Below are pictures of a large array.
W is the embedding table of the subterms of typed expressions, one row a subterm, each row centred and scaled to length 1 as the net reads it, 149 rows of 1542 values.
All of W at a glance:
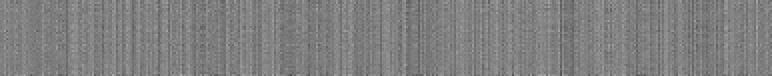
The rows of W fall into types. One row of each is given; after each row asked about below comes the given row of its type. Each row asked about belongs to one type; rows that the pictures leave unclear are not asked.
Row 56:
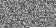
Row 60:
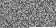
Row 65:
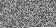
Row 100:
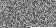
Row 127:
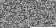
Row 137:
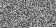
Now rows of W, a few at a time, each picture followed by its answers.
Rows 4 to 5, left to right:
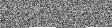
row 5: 60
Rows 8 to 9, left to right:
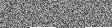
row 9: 60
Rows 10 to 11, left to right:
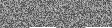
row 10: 56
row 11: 137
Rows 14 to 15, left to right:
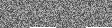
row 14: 60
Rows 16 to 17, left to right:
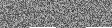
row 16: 137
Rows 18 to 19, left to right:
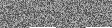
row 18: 137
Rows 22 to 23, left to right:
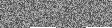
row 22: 56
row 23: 100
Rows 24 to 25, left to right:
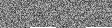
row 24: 100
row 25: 65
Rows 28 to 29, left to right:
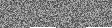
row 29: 56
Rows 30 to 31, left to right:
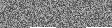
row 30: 137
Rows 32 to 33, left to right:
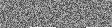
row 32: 137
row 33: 127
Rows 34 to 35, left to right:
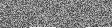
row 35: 56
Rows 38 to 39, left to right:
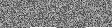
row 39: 137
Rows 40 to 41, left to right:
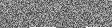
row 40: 60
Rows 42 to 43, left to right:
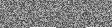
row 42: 56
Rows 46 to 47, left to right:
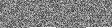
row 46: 65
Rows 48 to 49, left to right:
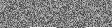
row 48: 137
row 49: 137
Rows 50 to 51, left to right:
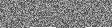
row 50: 56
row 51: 60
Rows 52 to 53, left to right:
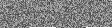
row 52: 137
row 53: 100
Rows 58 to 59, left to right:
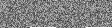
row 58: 100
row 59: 65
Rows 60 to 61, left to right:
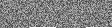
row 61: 127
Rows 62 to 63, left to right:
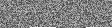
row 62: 60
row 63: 127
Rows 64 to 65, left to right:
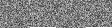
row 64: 137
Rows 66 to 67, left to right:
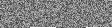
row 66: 56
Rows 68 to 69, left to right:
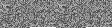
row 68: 100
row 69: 100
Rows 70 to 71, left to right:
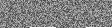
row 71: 60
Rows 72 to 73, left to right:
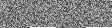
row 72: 100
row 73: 56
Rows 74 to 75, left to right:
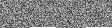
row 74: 56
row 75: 65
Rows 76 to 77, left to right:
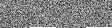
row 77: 127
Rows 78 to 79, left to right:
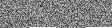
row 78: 60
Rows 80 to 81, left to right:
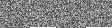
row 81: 56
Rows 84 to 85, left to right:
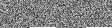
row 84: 100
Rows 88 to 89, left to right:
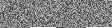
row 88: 137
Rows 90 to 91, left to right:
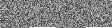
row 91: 137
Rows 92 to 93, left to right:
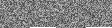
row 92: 56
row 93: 100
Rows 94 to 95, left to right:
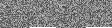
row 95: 100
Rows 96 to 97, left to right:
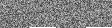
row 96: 60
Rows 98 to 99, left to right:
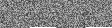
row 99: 60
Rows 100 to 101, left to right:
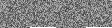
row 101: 137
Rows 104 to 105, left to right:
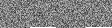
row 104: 100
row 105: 60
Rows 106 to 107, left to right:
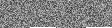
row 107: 100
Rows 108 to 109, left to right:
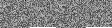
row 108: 137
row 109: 100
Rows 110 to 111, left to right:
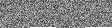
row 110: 127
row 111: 65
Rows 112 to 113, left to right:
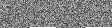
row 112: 100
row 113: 56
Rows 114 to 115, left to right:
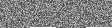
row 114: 56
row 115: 127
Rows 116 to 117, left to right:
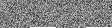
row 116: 100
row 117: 127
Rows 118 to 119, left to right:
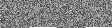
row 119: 137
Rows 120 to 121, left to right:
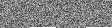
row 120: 56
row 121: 127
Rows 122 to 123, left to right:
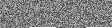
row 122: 65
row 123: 127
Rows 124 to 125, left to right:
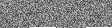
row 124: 60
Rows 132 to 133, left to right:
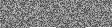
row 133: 56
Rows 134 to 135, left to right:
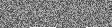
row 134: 60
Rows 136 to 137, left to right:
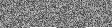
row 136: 65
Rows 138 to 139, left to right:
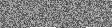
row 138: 65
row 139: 56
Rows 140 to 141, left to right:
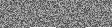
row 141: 56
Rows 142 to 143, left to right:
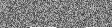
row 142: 100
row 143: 137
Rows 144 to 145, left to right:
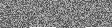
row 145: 65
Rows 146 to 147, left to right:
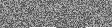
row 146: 56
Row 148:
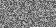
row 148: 56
